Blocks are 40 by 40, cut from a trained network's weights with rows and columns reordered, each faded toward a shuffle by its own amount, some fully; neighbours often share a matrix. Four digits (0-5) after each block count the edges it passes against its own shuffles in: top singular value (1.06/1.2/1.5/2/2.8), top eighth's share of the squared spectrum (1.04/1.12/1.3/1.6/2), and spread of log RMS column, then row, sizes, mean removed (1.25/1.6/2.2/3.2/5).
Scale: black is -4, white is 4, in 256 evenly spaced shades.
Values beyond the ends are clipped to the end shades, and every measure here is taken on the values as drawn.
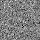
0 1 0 0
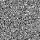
2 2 1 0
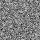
0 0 0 0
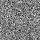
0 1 0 0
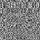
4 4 2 2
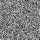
0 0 0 0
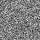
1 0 0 0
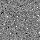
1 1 0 0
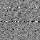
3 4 0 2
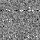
3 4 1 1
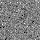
0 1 0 0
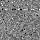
2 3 0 1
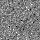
0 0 0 0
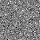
1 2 1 0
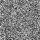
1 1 0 0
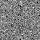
1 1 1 0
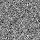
0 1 0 0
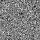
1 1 0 0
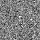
2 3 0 1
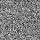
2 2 0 0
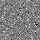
2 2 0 0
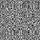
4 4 2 1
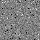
1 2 0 1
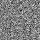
2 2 1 0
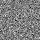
1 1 0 0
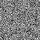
1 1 0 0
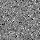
0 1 0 0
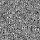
2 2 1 1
